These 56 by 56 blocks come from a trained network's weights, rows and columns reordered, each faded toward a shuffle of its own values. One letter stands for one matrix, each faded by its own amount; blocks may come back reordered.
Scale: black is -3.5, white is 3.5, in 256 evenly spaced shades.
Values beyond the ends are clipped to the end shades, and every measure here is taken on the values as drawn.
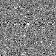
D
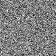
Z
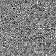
D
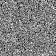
Z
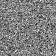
Z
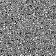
D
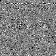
D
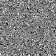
D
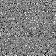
D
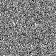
Z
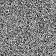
Z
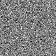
Z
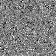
D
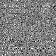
D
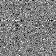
D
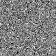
Z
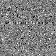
D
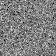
Z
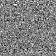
D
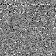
D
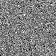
Z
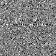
D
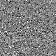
D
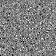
D
